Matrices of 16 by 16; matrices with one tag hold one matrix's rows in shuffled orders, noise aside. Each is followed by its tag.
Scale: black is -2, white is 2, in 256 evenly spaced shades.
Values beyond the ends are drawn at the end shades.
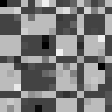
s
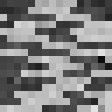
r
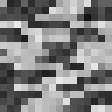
r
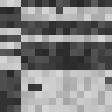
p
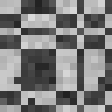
s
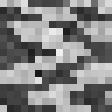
r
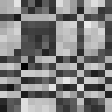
s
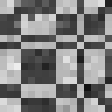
s
